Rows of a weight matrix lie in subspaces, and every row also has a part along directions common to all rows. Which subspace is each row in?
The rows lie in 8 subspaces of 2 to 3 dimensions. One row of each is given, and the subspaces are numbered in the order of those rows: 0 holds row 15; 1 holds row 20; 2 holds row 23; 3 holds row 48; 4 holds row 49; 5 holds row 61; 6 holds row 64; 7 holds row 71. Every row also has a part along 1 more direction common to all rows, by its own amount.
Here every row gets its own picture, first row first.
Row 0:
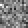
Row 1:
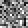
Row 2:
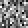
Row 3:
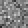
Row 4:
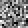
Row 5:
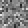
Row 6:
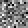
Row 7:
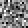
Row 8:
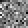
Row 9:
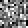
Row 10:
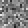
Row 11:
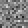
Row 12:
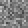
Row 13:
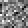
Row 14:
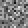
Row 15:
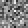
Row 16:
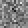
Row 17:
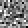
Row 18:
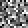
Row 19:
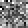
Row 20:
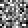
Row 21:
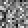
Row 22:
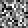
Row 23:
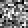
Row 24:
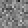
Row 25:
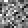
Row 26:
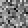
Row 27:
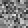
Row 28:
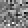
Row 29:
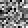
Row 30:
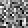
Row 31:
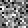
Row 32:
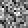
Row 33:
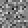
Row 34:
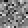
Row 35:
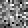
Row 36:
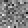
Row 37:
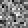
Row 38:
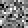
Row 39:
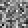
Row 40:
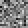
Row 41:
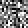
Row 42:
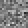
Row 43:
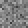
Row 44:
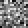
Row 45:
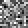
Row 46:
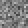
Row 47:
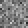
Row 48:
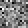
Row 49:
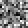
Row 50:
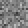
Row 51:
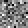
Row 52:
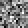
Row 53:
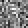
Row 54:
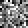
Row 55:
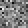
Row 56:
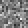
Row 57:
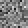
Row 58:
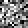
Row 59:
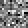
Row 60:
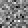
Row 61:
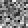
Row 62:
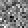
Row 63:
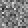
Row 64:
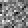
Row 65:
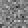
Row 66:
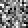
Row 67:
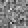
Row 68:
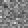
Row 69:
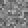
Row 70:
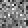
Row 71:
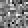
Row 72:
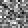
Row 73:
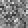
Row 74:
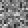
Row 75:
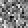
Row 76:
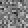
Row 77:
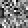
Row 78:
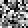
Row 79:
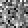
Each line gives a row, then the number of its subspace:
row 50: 4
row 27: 3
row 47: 5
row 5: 4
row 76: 4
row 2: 1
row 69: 7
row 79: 1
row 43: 5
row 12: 2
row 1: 2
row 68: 2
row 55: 3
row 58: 6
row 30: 2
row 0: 1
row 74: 4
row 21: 1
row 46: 0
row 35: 7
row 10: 4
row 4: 0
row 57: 5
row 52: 7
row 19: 3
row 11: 5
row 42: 7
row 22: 3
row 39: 1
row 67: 0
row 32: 0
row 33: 5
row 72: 2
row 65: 5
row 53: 4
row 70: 0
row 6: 6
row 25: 6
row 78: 2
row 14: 0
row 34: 6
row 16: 0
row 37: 0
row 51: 6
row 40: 2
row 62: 7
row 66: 1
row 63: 3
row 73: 3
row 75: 7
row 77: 0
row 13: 6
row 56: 4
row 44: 5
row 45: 2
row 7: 2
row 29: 5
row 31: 3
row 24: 3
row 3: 5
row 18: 1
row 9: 0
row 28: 7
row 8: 6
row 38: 1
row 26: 1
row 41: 4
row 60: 5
